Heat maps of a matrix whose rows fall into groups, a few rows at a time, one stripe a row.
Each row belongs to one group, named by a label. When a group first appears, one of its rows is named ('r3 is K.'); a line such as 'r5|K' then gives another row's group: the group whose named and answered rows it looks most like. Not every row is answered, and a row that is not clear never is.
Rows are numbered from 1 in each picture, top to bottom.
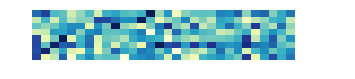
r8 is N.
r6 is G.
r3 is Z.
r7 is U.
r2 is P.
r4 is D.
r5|N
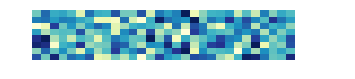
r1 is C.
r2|G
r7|C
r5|U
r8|G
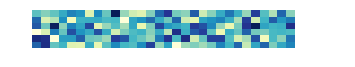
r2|N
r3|G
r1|Z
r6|U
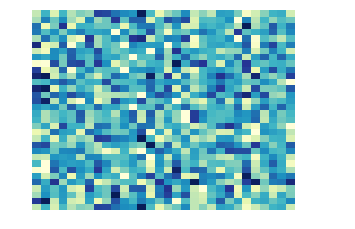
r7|D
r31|U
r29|C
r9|D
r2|C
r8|Z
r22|U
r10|N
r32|P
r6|N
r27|N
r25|D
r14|G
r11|U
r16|Z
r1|P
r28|G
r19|P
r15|U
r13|U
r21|P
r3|N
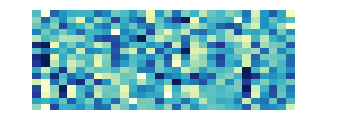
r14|N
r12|D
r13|N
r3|P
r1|D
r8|U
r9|U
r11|G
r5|P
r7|C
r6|U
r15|Z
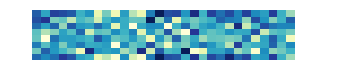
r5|D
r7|C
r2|U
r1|G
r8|G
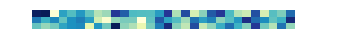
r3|Z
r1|U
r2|G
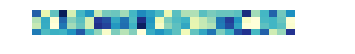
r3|P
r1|N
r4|G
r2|P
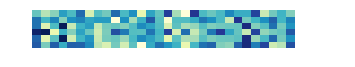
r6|G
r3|N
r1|Z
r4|U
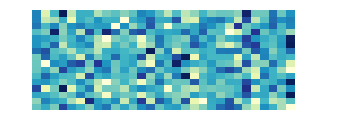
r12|G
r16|P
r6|G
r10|P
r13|N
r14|G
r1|N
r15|C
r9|D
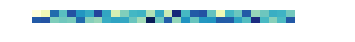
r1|D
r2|U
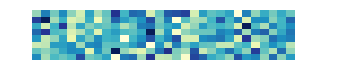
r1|C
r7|Z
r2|U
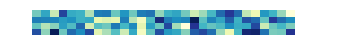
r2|G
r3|Z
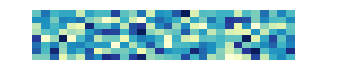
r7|G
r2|G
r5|N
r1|C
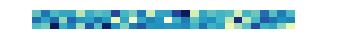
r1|C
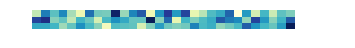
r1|C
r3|G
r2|U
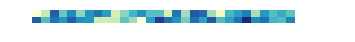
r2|G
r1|D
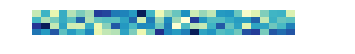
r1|P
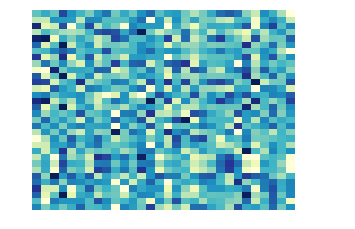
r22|D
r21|D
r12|U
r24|P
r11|N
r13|D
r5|U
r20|C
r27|G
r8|N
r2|D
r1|P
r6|N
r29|N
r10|D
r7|P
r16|N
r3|N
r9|C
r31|D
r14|G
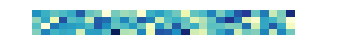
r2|P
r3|D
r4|C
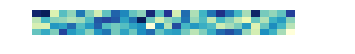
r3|D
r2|P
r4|P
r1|U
